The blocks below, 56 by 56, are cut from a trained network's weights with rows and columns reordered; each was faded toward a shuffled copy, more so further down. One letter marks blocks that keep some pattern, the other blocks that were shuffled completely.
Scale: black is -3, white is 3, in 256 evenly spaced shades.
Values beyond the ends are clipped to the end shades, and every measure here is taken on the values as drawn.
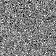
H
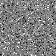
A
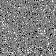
A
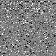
A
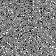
A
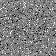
H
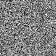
H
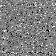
A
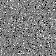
H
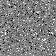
H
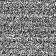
A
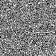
A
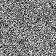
H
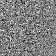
H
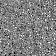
H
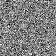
H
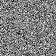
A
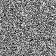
H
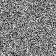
H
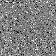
A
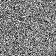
H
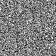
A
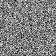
H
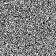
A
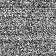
A
